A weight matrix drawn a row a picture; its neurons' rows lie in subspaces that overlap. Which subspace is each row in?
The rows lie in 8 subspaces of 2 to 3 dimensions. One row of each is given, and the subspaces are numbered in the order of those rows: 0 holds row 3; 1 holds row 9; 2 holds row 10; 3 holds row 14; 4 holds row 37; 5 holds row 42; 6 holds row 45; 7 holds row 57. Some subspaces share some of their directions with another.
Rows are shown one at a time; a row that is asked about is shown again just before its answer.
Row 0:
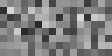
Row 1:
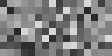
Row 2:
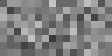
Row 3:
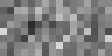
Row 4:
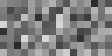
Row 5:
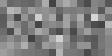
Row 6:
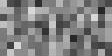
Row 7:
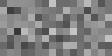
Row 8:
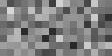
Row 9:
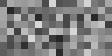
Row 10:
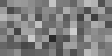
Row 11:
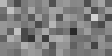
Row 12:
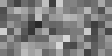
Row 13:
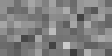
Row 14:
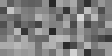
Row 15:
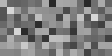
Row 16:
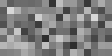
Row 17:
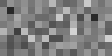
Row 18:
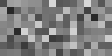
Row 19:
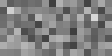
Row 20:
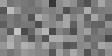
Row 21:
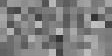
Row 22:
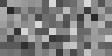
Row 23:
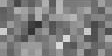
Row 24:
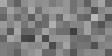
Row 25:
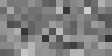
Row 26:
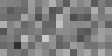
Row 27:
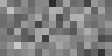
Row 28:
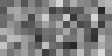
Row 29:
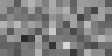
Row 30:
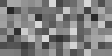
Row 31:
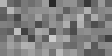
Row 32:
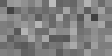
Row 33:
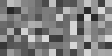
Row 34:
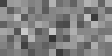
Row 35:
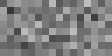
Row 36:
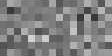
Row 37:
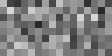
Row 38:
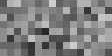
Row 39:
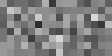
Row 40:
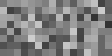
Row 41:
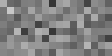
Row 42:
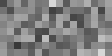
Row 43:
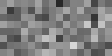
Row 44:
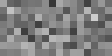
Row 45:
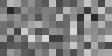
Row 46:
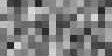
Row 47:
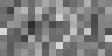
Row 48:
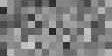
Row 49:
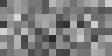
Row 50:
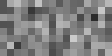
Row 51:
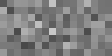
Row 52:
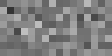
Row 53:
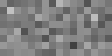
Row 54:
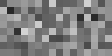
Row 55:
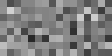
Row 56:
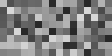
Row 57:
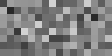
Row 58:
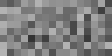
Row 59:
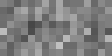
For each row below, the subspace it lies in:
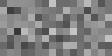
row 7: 4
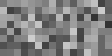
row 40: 2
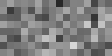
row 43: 2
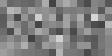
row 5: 1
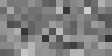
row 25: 1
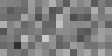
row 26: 5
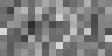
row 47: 0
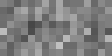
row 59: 0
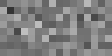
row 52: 7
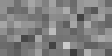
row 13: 3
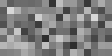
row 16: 5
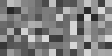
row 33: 6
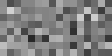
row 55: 6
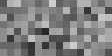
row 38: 7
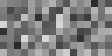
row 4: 5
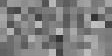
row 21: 1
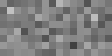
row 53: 2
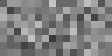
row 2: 2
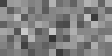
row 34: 5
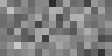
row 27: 5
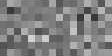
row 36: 6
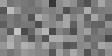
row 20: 4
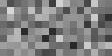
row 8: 2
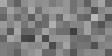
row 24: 3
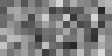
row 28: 5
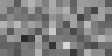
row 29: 3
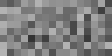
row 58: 6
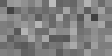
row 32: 4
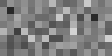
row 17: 0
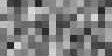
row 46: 4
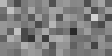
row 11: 3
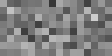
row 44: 7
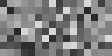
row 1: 1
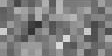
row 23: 0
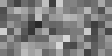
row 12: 0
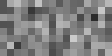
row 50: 4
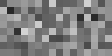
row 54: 7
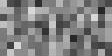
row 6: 4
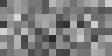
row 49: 5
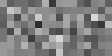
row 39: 1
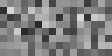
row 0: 7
